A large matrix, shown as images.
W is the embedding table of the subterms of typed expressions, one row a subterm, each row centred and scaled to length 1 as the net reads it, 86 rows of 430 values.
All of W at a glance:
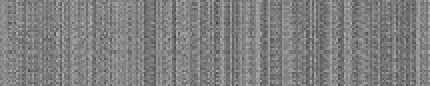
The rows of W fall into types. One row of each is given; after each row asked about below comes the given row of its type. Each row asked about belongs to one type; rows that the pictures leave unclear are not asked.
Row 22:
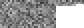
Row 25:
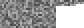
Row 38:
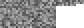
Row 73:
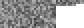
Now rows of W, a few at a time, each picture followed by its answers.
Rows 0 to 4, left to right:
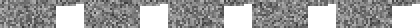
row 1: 22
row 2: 73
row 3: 38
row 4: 73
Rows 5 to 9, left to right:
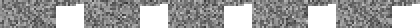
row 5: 73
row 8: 73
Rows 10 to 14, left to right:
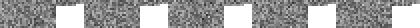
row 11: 25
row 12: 22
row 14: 73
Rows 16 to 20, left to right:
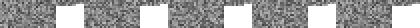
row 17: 38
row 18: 38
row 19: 25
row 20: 73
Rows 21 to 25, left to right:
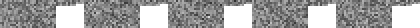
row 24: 73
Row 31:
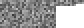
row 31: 25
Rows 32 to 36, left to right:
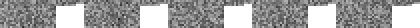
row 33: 22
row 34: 38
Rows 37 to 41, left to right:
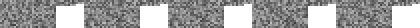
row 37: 25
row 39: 38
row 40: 73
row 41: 38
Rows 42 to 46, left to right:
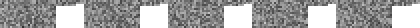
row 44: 25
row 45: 73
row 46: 73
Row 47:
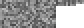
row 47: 38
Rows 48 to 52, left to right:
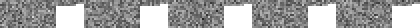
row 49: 38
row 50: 22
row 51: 25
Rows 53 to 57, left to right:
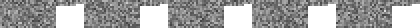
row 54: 73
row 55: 38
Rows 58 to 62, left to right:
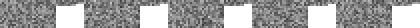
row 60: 73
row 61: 38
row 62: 22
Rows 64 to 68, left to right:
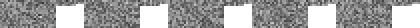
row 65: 73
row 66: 73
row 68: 22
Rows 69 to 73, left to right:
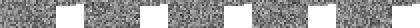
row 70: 38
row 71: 25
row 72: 22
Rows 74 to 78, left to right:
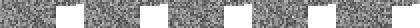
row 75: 73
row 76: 38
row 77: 73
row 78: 73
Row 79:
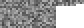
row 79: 38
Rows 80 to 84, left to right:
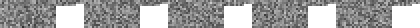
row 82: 73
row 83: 25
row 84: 38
